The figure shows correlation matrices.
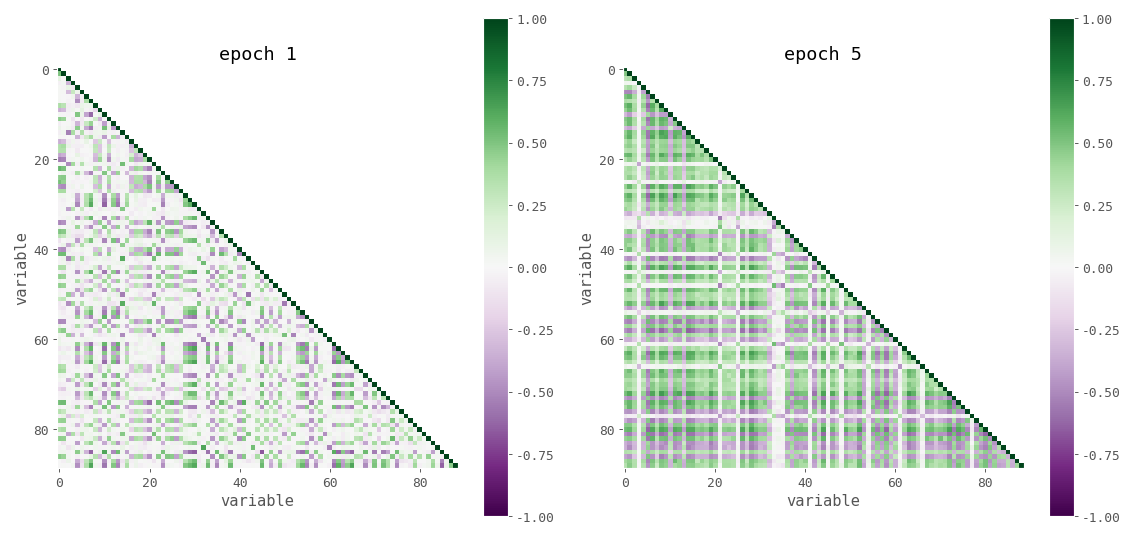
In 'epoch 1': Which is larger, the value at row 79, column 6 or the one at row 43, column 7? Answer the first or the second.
the first
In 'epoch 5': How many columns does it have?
89
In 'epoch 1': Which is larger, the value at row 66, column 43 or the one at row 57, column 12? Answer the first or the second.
the first
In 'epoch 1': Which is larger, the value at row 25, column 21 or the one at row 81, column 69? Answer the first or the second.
the second
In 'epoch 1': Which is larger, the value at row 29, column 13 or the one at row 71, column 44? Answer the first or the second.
the second
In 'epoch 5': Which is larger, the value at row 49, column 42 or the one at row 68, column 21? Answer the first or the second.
the second
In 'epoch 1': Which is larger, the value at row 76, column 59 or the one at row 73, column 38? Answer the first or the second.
the second
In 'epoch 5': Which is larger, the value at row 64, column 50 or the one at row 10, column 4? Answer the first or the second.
the first
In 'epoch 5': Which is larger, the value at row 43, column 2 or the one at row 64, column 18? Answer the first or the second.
the second
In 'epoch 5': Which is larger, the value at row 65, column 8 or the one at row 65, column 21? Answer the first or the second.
the first
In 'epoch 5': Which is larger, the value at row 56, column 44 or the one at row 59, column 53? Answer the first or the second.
the second
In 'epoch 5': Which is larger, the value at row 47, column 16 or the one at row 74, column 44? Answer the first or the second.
the second
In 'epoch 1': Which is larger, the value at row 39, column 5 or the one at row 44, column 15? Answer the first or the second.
the first
